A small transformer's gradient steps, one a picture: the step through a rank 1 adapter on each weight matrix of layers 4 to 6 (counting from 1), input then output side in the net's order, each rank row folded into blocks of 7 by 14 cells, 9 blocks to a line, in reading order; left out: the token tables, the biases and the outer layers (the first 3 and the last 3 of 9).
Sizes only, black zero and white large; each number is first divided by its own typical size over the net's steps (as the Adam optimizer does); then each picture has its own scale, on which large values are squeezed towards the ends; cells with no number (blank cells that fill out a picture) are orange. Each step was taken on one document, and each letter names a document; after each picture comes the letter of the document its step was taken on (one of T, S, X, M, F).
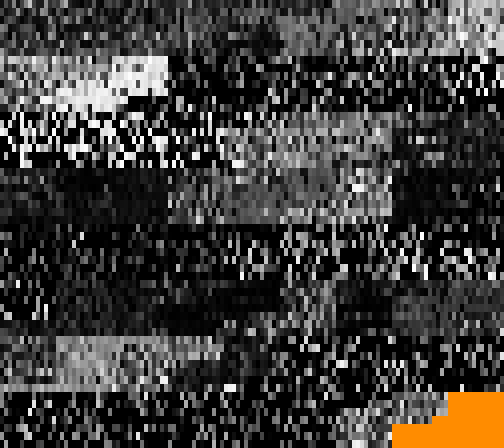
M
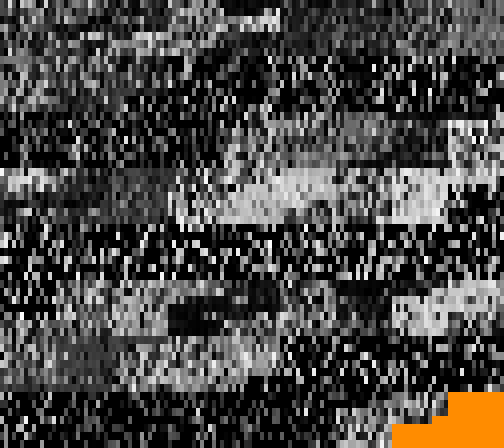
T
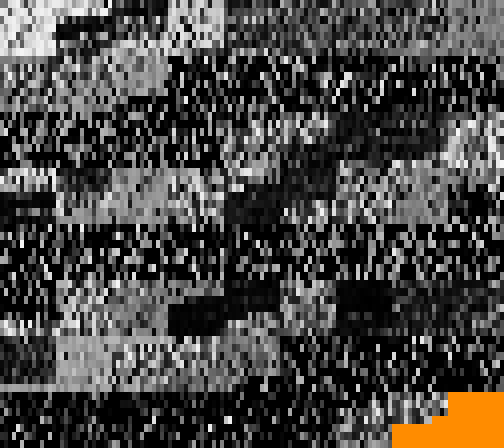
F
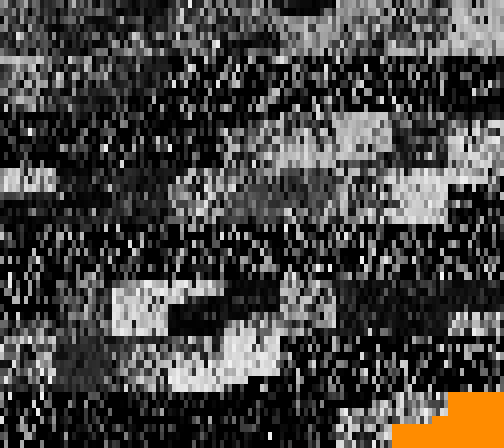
T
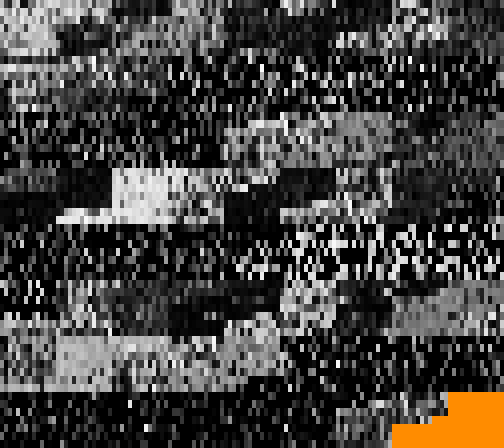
F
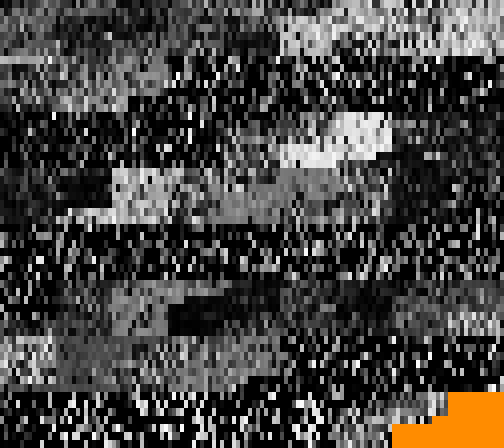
T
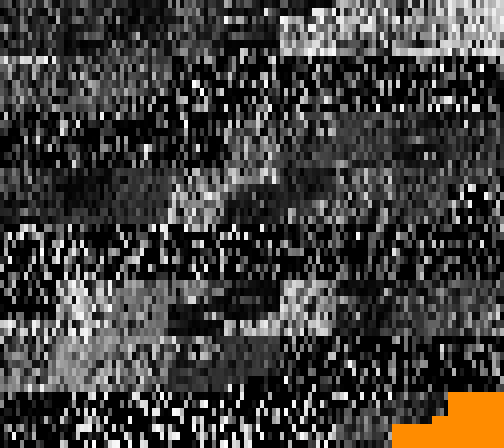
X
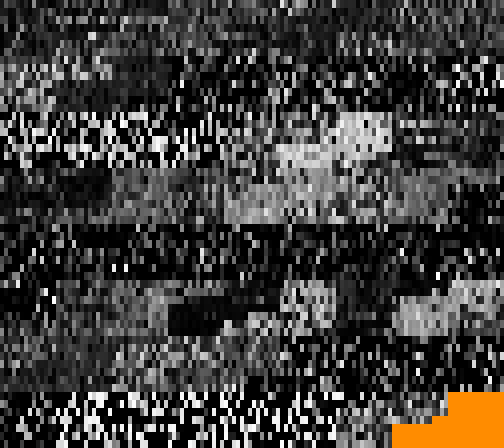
M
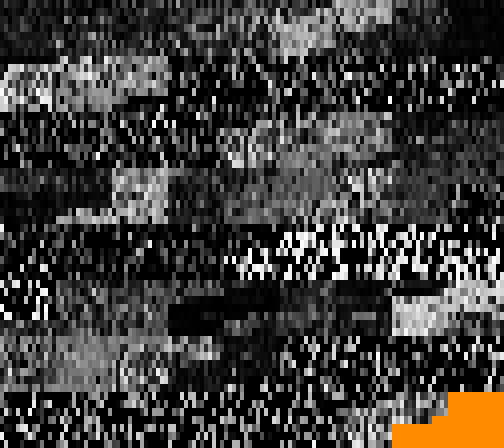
M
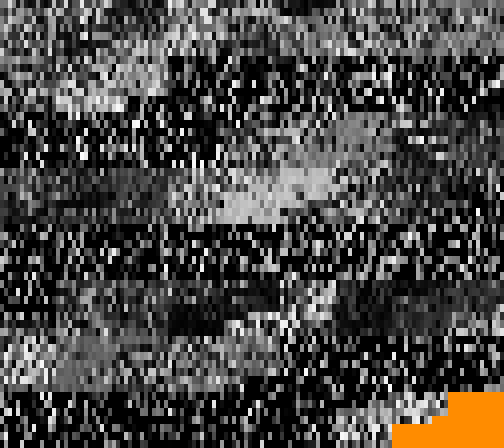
T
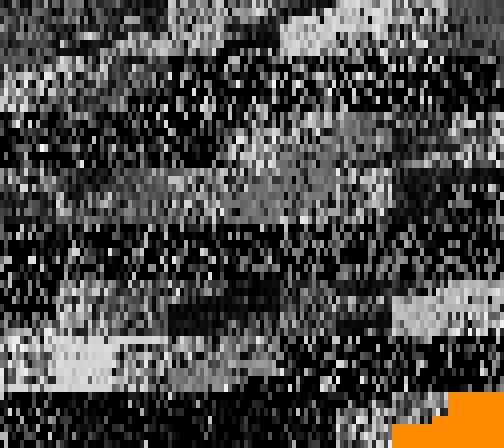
X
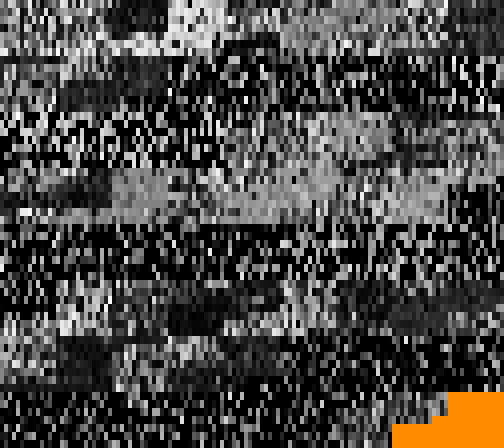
F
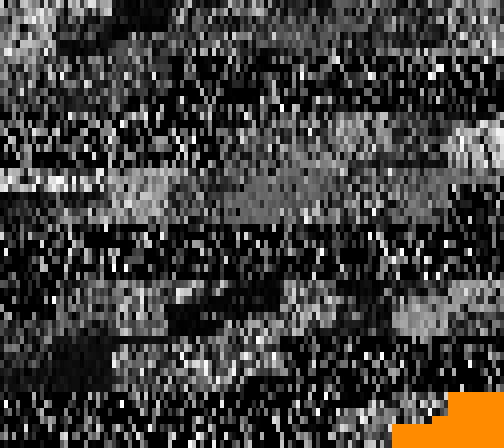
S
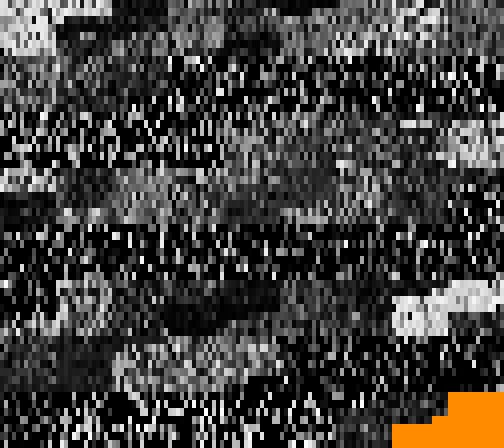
X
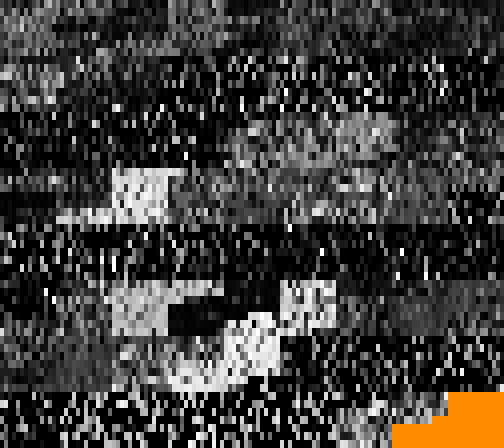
S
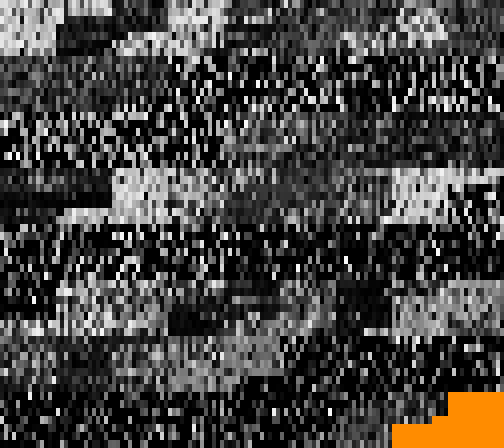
X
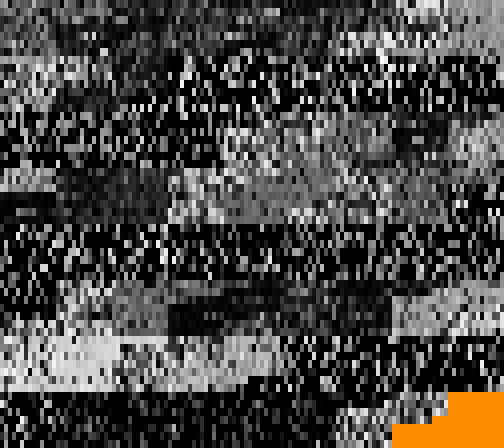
X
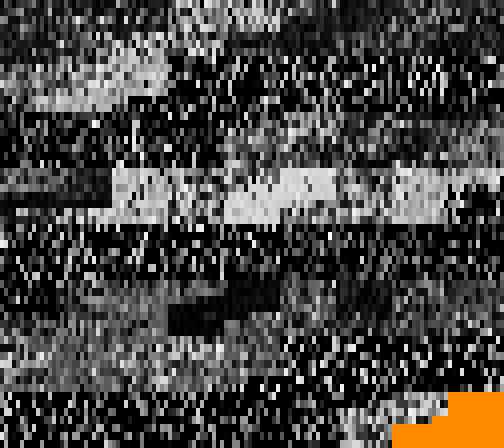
T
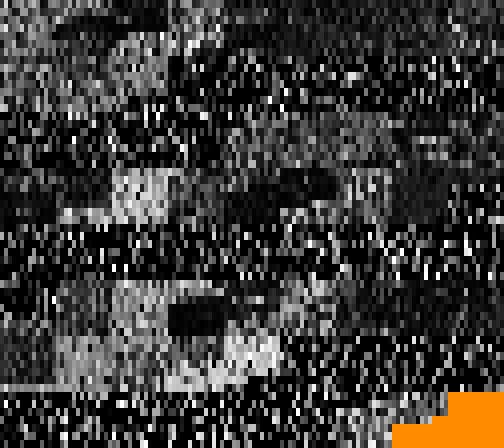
S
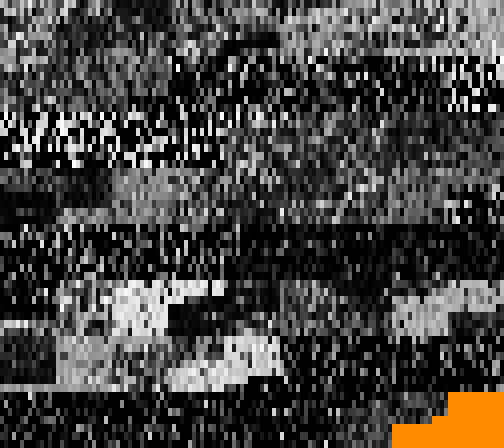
F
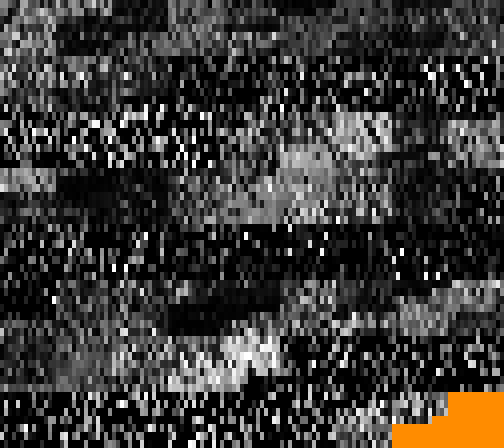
S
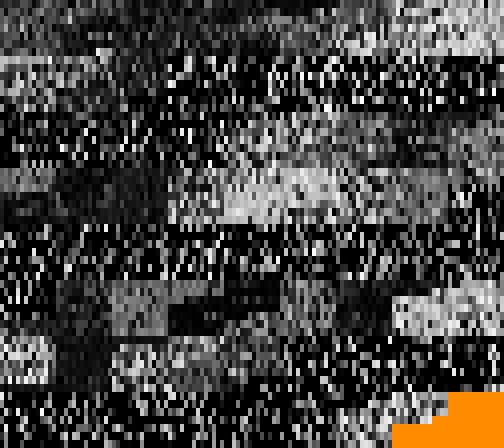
T
